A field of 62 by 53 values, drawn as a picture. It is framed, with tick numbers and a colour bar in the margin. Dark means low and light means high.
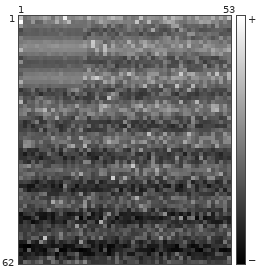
Stripes running across repeat 8 times from top to bottom. The top left is the calmest part. There is an overall slope up to the top. No single row or column stands out from its neighbours. In the top left lies a patch that is calmer than the rest.
